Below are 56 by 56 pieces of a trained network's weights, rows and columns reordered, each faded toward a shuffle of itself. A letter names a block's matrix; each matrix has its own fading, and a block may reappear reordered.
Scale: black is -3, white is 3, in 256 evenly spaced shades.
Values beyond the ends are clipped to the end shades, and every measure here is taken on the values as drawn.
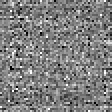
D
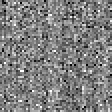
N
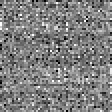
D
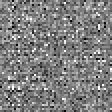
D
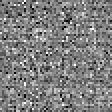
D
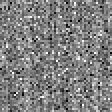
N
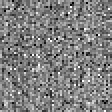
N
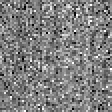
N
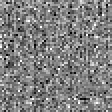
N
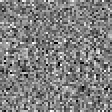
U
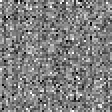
N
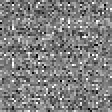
D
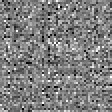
D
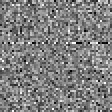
U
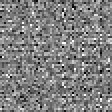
D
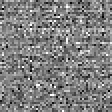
D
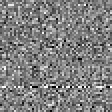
U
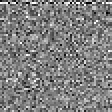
U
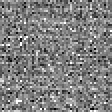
D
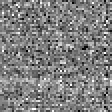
D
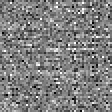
D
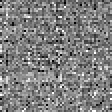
D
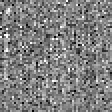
N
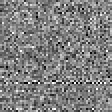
U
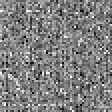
N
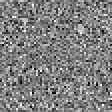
U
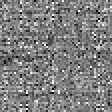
D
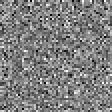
U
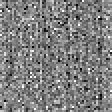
N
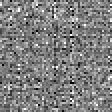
D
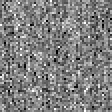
N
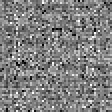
D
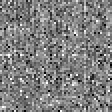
N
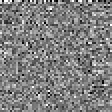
U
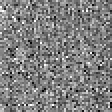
N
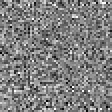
U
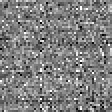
D
